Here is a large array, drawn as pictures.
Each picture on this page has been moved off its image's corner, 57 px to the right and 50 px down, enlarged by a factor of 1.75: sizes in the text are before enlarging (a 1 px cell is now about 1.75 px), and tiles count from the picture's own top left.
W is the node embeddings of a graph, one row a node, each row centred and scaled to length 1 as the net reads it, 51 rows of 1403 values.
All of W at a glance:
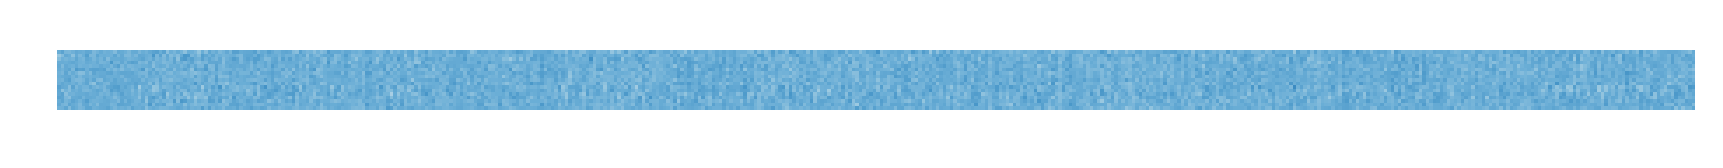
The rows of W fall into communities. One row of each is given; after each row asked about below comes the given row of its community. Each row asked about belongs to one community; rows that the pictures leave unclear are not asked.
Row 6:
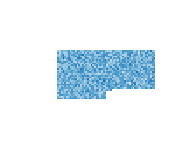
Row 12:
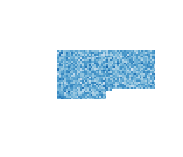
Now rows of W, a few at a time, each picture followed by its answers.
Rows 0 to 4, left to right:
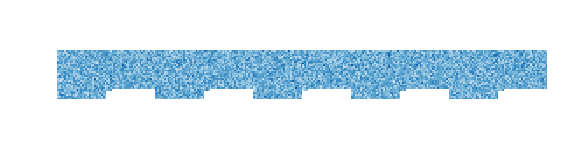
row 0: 6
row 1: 12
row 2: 6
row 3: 12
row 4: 6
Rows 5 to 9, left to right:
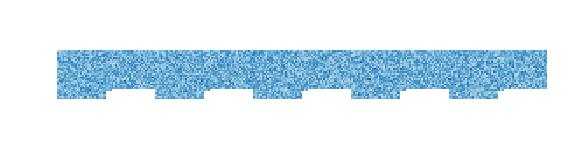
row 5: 6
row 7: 12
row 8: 6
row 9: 12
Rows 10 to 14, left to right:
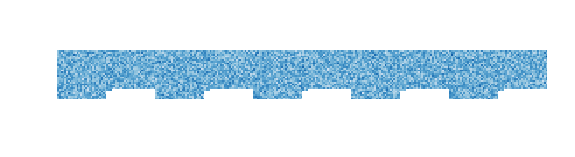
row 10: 12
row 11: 6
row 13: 6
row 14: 12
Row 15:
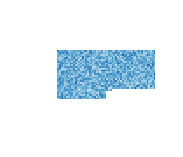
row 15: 12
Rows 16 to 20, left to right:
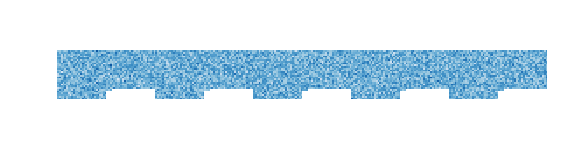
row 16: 6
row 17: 6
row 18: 12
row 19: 6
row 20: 12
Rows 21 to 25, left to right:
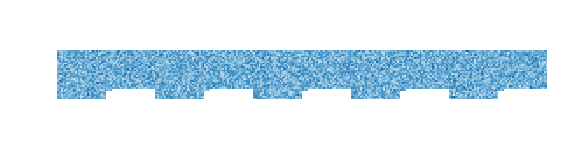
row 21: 6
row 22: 6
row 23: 12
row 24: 12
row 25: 12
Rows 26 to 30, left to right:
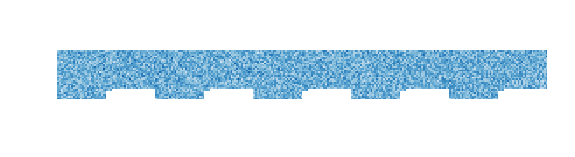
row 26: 6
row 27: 12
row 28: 6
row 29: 6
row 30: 12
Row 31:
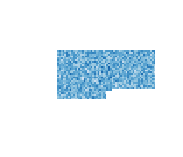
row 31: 12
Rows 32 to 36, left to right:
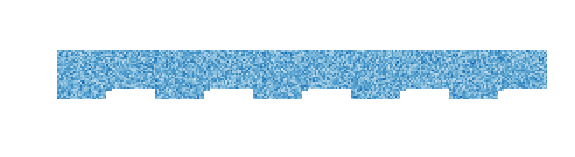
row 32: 12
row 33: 12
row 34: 12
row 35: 12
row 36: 6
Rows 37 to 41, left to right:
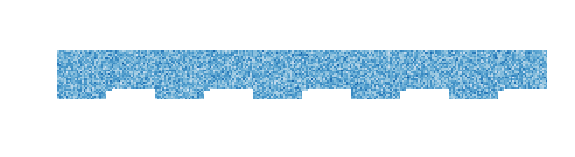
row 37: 12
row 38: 12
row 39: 6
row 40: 12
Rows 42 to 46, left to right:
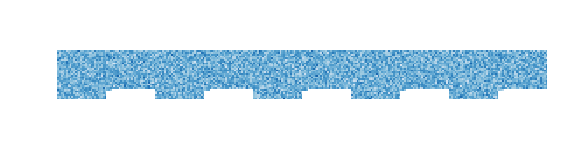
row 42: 6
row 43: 6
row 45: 6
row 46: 6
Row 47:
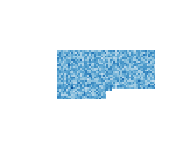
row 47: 12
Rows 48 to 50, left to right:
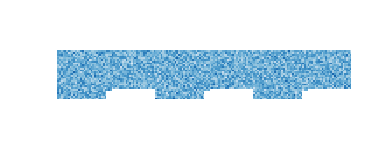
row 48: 12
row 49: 6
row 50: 6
